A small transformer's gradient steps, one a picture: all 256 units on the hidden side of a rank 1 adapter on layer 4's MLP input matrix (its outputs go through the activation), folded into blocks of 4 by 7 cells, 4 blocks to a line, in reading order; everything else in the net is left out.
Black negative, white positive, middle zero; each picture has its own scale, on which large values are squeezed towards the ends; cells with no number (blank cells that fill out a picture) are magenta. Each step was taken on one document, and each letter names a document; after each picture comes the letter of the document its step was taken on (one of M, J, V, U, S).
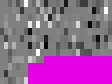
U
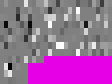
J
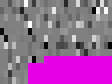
U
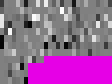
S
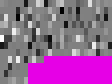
J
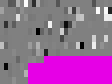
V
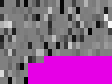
S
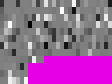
S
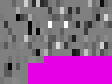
J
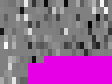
U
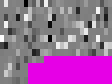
J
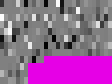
S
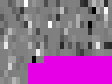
U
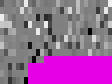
S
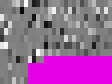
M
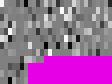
S
